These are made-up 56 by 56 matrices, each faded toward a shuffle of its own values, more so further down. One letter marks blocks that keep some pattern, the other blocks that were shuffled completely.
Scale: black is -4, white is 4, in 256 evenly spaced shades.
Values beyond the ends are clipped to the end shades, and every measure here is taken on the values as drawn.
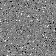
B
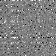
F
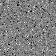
B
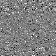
F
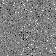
B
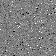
B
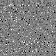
F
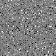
F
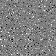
F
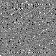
F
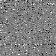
F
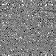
F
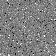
B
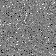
B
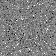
B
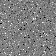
B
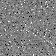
B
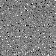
F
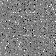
F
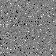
F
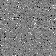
F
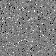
F
